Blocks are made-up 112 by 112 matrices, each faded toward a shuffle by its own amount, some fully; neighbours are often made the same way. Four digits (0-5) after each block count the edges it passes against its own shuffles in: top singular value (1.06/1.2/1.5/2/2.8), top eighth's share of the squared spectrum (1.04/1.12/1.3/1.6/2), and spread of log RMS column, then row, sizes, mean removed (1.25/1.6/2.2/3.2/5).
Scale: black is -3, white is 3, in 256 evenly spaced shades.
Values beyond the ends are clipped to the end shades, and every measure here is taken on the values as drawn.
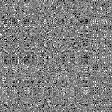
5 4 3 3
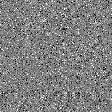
3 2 1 1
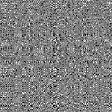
5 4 3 3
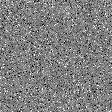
2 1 0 0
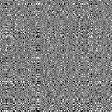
5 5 4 4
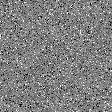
0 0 0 0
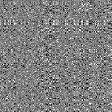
5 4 3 3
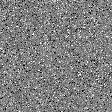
1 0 0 0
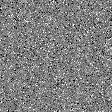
1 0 0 0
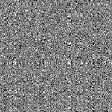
4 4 3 2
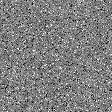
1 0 0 0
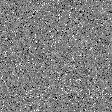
1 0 0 1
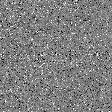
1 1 0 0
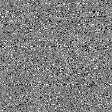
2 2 0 3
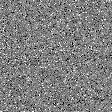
0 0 0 0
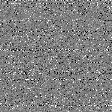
2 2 0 3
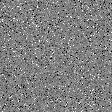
0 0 0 0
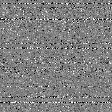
2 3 0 3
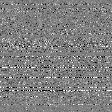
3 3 0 4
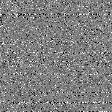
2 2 0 3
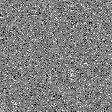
3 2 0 0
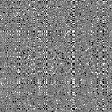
5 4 3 3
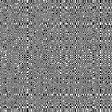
5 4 4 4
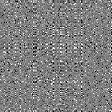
5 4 3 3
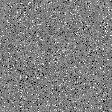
1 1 1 0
